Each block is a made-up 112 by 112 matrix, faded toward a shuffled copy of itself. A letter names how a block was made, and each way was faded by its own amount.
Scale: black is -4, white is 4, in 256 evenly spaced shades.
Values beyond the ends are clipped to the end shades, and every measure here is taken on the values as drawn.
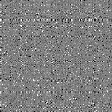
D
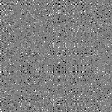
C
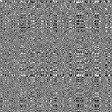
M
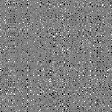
C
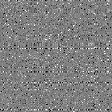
D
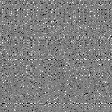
D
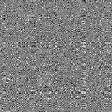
D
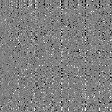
C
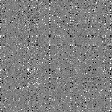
C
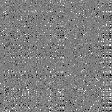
C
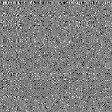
D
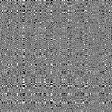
M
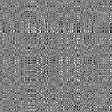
M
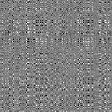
M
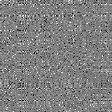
D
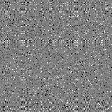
D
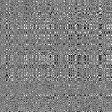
M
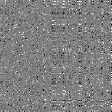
C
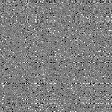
D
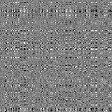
M
